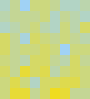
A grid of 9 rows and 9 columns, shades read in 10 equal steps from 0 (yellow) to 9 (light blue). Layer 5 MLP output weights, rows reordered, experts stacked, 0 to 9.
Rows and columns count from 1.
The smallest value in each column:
3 1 1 3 2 0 1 2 3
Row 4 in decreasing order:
8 6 5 5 5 4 4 3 3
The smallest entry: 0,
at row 9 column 6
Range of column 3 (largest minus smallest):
8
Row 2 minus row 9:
2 4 4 0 1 7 4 1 2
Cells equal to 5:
18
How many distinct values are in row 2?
4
